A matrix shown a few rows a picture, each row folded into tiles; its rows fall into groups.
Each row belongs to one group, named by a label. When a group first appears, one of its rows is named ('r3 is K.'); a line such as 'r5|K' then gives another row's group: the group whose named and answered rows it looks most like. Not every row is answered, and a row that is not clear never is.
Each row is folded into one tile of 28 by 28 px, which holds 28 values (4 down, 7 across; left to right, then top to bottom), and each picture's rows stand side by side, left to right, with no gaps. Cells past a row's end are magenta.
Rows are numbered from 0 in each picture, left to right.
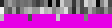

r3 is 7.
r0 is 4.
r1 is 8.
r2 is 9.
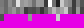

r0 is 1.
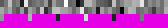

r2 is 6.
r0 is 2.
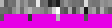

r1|6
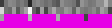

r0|4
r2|2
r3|1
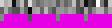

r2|8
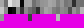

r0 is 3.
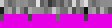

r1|6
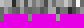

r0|7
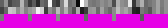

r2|2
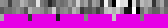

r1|6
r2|1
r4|9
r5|7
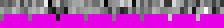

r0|8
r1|8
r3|8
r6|9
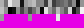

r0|3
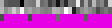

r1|6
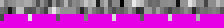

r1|2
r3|7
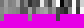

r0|8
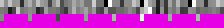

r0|3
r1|3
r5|9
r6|2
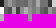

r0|4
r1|2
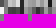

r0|3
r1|3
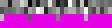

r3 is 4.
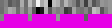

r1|3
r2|3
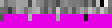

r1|9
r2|4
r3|1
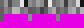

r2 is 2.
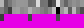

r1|6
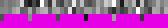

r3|1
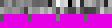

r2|7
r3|3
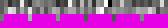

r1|4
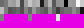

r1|7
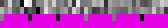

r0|2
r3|3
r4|3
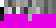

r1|9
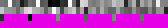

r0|6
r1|6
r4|7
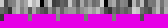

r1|7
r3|8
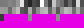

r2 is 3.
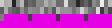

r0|7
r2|6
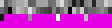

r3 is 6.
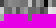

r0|4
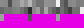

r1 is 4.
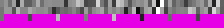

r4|9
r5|1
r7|1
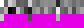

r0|3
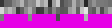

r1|3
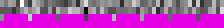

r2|8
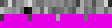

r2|2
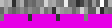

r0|7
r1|1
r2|6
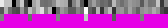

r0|7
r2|7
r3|4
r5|8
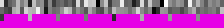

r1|9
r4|6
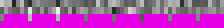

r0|7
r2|4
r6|7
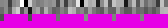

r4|7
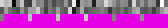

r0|7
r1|9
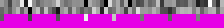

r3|2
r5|8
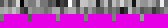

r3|7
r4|3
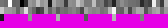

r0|6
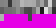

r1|1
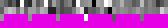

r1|8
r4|6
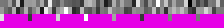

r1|1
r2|9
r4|2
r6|8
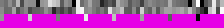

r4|9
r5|4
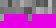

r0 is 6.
